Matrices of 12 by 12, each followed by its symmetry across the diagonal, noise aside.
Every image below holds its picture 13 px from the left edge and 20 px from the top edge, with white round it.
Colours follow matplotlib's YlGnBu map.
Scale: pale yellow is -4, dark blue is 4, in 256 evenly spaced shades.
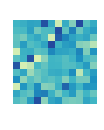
antisymmetric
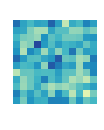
symmetric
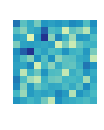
symmetric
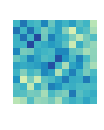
symmetric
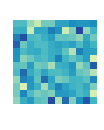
antisymmetric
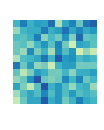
antisymmetric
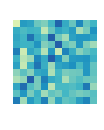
neither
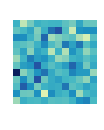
neither
